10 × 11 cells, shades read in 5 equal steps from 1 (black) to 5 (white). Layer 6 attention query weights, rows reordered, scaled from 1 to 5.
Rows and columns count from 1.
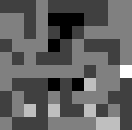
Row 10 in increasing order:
2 2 2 2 3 3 3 3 3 4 4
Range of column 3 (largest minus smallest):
2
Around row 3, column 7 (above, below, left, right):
1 3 1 3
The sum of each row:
25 24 28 26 28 34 25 27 30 31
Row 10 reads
3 2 2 2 3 3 3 3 4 4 2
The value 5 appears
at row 6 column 11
